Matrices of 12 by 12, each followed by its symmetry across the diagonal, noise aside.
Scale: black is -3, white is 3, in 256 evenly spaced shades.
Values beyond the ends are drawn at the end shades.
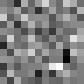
antisymmetric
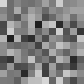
neither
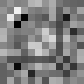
symmetric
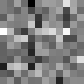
antisymmetric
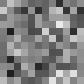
neither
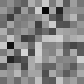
symmetric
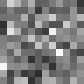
neither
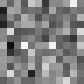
neither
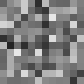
symmetric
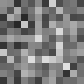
symmetric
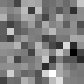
antisymmetric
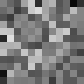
symmetric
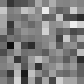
antisymmetric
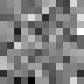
antisymmetric
